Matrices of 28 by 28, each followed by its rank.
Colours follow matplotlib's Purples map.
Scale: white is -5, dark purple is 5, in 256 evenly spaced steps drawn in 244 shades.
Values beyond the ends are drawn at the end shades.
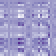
two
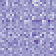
five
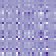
two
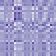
two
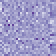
five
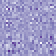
five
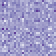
five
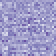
five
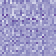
five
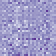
five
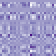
two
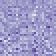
five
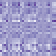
two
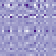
two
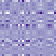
two
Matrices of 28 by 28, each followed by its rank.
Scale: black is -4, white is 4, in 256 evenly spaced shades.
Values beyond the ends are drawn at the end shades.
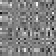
three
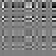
one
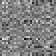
five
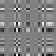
one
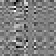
three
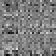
five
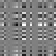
one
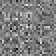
five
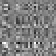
three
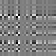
one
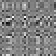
three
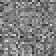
five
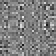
five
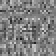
five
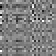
three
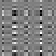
one
